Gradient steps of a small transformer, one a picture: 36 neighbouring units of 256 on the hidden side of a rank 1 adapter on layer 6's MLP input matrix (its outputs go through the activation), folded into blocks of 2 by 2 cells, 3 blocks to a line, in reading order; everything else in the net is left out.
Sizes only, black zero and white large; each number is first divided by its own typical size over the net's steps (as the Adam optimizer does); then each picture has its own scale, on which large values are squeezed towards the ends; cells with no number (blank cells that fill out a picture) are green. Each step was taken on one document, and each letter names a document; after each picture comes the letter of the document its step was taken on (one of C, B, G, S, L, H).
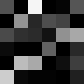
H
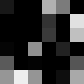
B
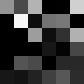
H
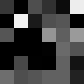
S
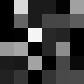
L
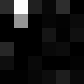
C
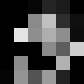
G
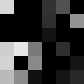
B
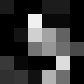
G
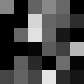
G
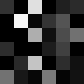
H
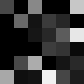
H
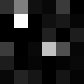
C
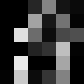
G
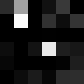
C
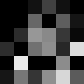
G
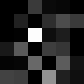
L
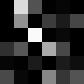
L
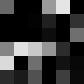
B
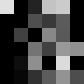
G
